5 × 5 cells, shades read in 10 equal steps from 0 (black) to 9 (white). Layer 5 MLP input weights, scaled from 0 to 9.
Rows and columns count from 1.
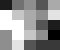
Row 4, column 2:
9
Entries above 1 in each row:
4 5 4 4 5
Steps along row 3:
same down down down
